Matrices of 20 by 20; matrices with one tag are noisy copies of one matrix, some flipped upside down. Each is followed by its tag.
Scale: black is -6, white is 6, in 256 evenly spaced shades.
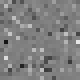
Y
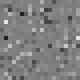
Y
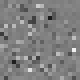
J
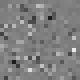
J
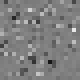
J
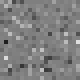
Y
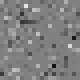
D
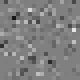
J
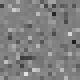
D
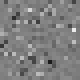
J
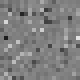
Y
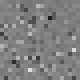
J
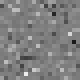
D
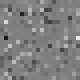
Y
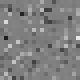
Y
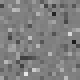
D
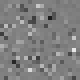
J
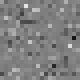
D
